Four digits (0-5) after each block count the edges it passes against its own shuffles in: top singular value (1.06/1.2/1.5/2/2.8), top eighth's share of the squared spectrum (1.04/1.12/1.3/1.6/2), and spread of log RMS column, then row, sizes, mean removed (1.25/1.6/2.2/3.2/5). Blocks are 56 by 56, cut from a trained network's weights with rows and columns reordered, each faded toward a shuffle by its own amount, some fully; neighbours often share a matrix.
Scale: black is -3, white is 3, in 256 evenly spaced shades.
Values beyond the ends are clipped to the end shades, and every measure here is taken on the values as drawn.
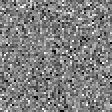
0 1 0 0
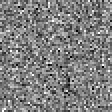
1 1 1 0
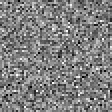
1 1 0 0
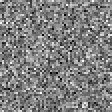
3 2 0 1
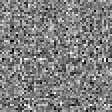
3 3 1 2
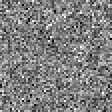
0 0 0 0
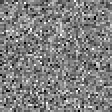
2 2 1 0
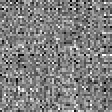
4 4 2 2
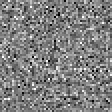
2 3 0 1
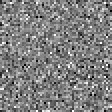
2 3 1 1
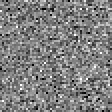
2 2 0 1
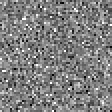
0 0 0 0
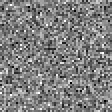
0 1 0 0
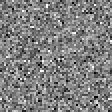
0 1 0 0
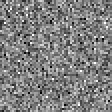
0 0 0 1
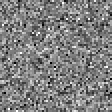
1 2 0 0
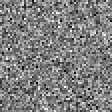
0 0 0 0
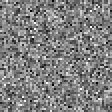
0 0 0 0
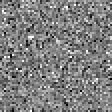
2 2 0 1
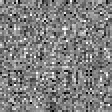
3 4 2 2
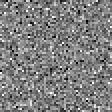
0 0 0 0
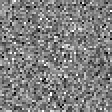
1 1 1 0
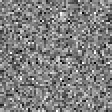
3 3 1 1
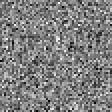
3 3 0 1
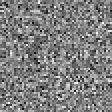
3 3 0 1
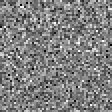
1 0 0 0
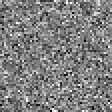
1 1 0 0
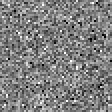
1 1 0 0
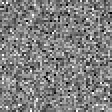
1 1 0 0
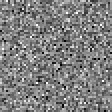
1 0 0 0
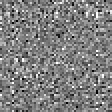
3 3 2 1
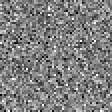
2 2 0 1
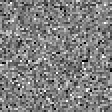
0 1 0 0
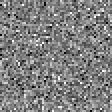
2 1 0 0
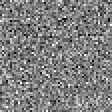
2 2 0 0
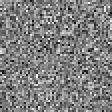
3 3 0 1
